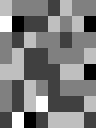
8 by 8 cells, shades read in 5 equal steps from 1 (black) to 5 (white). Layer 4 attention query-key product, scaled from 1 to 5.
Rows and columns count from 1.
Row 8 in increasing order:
1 2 2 2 4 4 4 5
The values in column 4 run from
2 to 5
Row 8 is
2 5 1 2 4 4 4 2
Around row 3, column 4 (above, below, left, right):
2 2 4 3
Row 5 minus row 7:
1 2 -2 -3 0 2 2 -3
